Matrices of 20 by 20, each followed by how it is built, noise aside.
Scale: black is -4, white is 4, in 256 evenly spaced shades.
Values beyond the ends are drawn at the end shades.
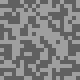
noise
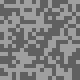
noise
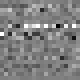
uneven rows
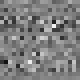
uneven rows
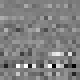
uneven rows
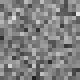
noise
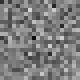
noise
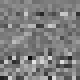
uneven rows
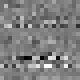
uneven rows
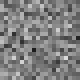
noise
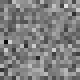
noise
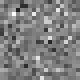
noise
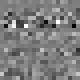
uneven rows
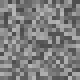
noise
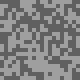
noise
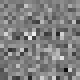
uneven rows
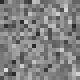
noise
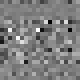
uneven rows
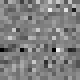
uneven rows
